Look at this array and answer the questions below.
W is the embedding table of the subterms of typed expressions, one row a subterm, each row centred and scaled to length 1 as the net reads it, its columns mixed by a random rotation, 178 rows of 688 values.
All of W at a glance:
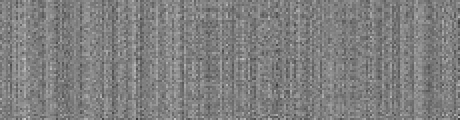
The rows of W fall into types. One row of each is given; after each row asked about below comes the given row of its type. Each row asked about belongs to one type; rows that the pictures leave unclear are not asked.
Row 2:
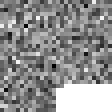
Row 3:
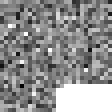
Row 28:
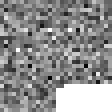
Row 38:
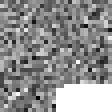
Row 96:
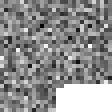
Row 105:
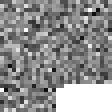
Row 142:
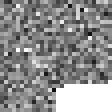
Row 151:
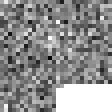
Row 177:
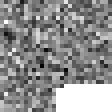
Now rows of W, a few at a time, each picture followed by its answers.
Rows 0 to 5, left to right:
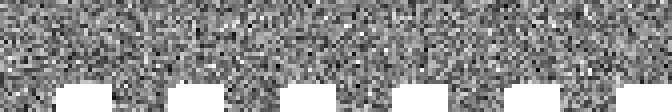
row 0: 38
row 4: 38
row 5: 96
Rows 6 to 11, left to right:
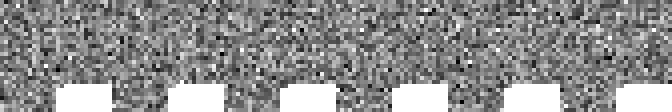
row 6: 142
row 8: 28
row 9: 105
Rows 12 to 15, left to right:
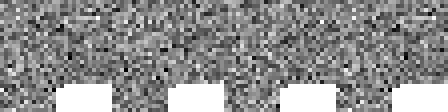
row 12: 105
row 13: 2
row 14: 28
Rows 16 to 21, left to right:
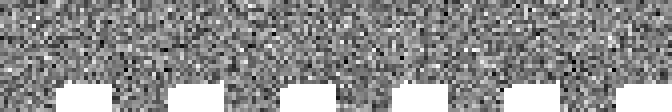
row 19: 3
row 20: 142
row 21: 151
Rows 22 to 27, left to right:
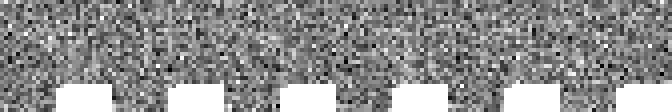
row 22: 151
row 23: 142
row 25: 3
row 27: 96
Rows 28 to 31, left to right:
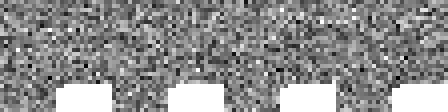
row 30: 142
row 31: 177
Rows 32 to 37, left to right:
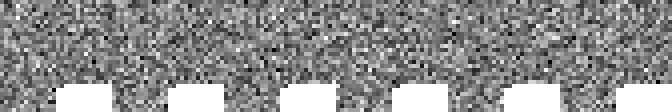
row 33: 28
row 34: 177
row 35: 28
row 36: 177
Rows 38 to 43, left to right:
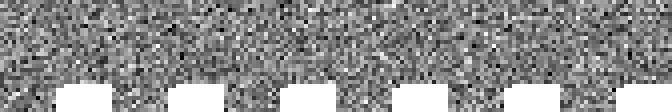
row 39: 105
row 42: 105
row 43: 105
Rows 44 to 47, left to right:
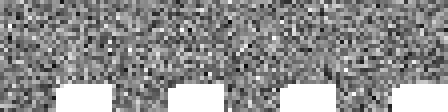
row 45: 28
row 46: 151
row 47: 38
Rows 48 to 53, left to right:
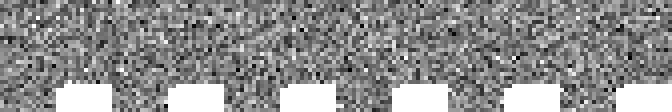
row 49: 151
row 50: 28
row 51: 2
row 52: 177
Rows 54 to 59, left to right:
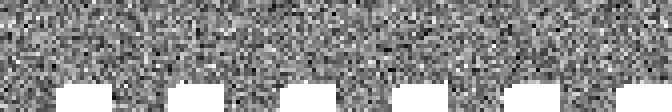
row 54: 2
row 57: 142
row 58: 38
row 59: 38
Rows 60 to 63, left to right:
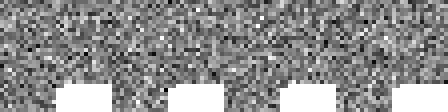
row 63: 151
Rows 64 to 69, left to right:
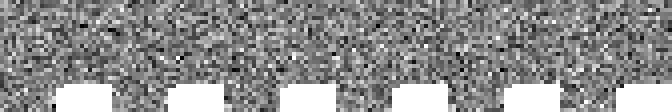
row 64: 38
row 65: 177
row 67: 96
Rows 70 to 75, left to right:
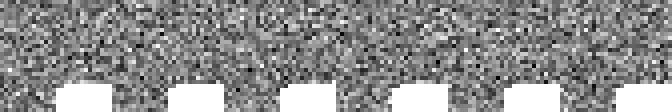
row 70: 38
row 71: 105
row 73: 177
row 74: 28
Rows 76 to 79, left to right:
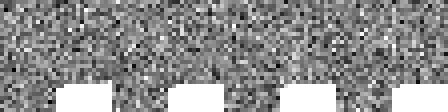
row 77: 151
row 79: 151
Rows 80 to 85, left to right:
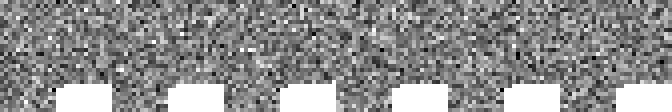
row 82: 142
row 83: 177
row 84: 105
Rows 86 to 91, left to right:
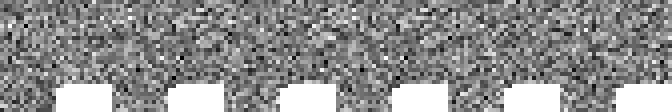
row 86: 2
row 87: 177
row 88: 177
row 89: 177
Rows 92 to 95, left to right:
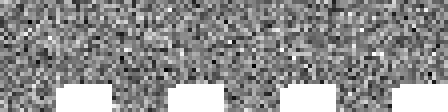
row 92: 151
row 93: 177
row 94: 28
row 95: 28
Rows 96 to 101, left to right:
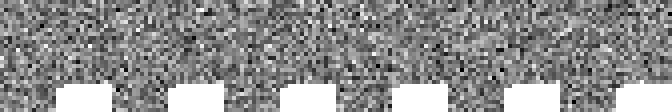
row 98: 105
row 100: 2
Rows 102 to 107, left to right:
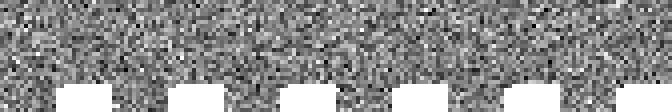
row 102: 2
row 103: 2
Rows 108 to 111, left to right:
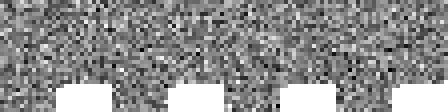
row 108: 105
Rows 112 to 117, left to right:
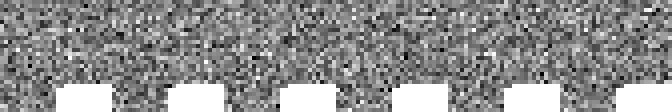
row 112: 28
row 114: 28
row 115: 105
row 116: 28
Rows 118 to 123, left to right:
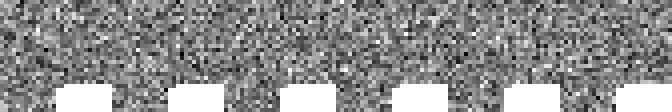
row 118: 177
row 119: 105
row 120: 2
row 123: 38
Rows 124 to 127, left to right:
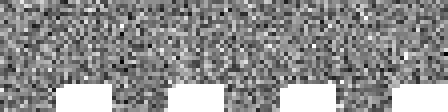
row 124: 105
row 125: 3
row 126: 96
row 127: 96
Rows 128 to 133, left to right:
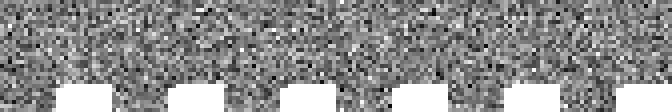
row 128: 3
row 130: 28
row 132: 3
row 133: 2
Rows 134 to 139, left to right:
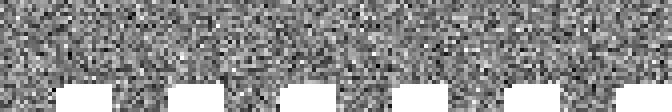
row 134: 105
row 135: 96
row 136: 38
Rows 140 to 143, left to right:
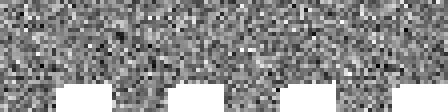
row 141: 177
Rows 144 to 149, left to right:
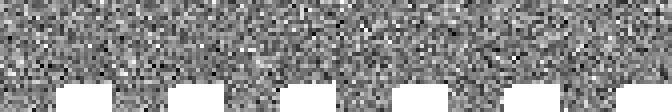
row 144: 96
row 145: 96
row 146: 142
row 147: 151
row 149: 151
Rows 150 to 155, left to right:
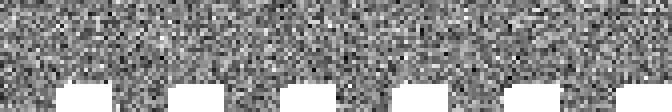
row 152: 38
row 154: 177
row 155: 105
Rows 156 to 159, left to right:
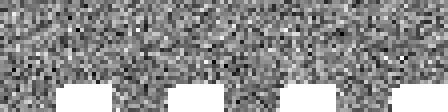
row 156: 28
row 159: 177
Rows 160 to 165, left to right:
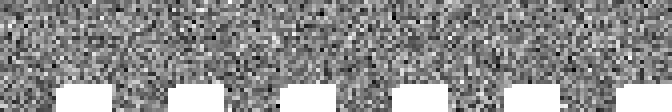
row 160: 2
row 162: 151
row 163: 2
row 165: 2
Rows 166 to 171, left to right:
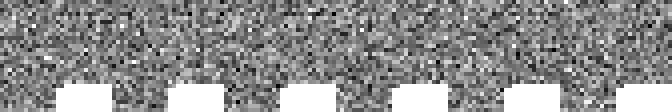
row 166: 3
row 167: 3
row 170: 105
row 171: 151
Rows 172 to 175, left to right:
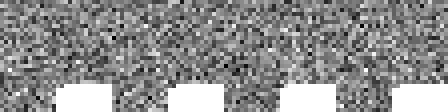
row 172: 38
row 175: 2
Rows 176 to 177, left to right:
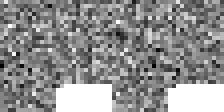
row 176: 3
